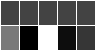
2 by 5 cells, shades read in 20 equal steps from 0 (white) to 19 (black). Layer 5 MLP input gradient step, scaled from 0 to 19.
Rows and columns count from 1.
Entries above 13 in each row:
5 3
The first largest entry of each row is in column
1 2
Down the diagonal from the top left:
14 19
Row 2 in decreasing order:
19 18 15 10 0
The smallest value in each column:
10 14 0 14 14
